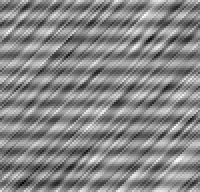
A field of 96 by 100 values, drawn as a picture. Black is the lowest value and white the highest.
Stripes: horizontal, repeating 12 times. Histogram: bell-shaped. Ninth with the lowest average: bottom left. Odd rows or columns: none. Slope: none.
